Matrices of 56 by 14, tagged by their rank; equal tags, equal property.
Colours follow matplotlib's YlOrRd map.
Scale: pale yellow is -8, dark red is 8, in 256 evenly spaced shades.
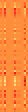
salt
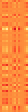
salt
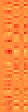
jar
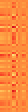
salt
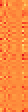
jar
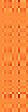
salt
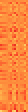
jar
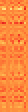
jar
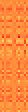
jar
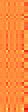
salt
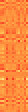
jar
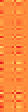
salt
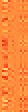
jar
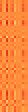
salt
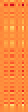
salt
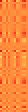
salt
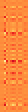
salt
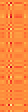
salt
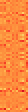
jar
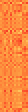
jar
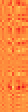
jar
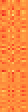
jar
